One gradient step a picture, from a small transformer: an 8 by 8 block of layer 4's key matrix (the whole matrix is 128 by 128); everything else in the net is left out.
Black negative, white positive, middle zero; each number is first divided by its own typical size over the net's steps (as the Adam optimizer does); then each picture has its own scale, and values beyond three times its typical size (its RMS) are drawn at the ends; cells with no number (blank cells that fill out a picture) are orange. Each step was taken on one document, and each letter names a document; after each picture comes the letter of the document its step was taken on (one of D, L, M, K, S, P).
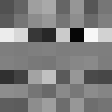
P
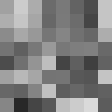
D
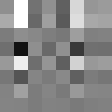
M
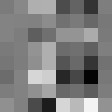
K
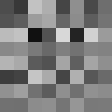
P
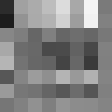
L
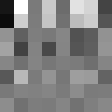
L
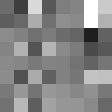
L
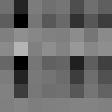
M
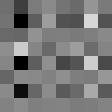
M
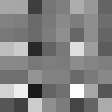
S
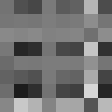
S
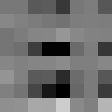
S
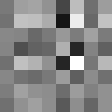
K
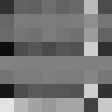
S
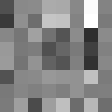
L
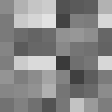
K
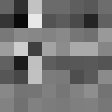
M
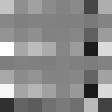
S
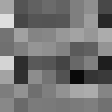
M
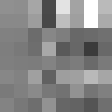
L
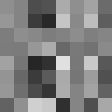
K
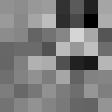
M
